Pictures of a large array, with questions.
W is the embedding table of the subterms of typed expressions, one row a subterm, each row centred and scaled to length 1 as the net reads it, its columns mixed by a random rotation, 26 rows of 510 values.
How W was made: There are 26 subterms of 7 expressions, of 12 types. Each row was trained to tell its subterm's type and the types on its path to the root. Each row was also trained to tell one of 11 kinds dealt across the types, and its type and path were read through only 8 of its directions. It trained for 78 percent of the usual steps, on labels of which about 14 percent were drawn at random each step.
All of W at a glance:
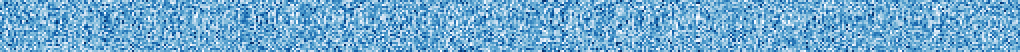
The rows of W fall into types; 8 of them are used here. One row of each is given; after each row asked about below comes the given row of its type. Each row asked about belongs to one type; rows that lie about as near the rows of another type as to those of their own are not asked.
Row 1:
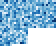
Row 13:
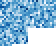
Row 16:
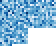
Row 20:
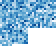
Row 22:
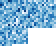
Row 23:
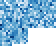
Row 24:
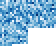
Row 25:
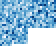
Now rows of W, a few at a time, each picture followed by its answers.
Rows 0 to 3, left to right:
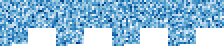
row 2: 24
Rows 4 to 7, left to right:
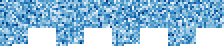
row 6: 24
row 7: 24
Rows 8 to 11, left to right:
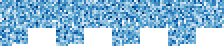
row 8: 20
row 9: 20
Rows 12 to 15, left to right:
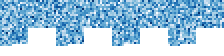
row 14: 23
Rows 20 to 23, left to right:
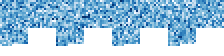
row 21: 23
